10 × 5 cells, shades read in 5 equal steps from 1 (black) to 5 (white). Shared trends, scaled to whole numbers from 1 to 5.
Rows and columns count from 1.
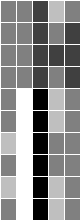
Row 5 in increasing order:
1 3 3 4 5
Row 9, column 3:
1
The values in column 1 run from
3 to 4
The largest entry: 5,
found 6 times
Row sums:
15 13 12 13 16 16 16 15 17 16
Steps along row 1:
same down up down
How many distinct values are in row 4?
2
